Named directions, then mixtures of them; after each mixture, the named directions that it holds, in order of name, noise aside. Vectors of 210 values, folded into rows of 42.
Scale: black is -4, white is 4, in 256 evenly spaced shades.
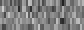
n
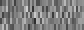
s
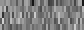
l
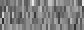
l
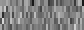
l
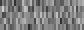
n, s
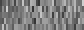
l, s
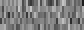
l, n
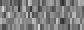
n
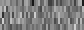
l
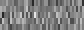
l, s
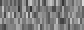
l, n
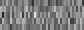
l, s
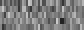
n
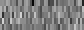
l
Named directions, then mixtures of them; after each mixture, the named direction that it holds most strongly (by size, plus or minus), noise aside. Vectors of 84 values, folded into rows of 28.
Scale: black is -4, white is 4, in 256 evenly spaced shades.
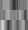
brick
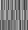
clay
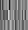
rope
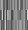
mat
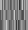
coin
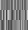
mat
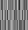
mat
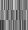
clay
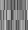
mat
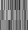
clay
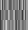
coin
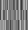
clay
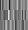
rope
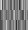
coin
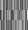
mat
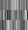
brick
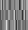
coin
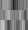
brick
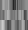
brick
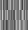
coin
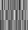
coin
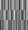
coin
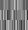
mat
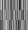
coin
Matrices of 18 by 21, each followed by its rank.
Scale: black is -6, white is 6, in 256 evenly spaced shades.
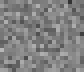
full rank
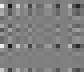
one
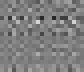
three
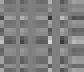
one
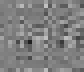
three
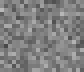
full rank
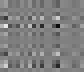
one
